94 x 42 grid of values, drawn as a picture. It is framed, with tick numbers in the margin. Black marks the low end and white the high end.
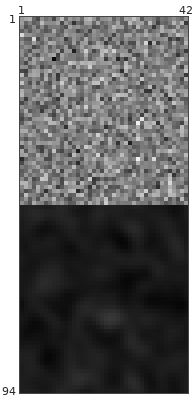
It is made of 2 by 1 panels. Panel 1,1: middling, fine-grained, strong in contrast. Panel 2,1: very low, blotchy, faint in contrast.
